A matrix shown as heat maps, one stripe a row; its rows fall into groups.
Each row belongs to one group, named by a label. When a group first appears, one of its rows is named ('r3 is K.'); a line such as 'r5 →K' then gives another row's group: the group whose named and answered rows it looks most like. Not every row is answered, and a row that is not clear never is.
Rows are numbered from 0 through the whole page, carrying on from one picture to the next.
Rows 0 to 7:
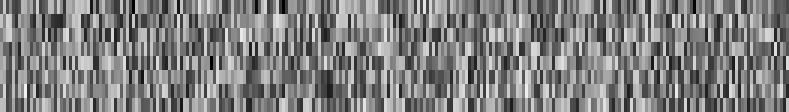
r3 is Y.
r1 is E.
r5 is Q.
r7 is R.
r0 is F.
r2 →E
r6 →Q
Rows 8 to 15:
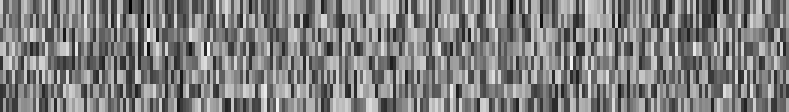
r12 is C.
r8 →Y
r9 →Y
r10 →C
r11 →Q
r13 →R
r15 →F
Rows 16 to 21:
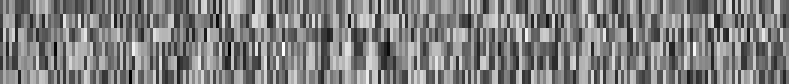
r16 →C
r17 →E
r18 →Q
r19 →F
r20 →F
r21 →C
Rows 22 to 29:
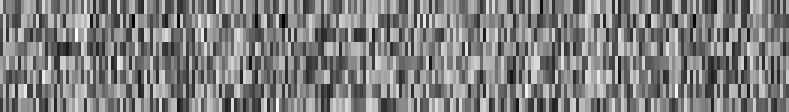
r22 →Y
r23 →F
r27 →Y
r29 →F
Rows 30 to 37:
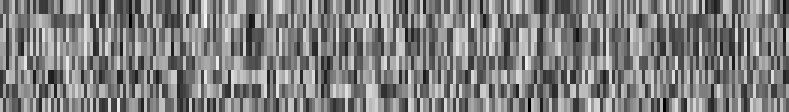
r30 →E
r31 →C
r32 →R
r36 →F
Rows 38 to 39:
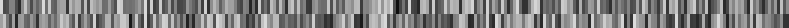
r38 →Y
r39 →Q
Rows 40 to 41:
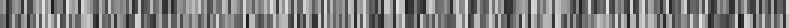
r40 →R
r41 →R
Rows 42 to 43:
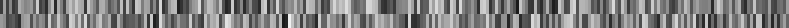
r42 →F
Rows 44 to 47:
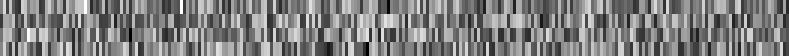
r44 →F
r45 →E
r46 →C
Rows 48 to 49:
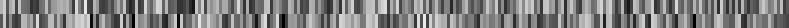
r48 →Q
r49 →F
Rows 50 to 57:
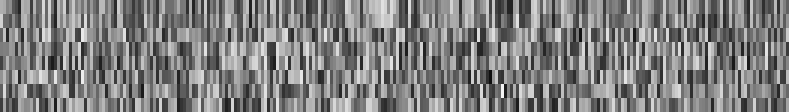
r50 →Y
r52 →R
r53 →E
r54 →E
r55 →C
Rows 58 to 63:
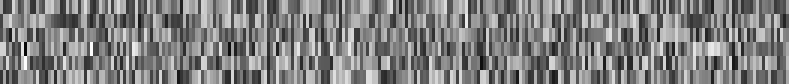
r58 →R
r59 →C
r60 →Q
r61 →F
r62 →E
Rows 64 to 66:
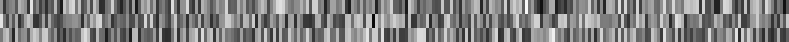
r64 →E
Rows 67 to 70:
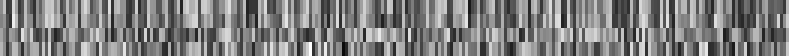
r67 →R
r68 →R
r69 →Y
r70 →R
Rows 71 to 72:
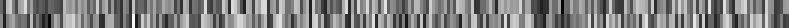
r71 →E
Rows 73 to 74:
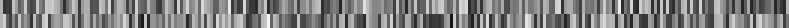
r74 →Q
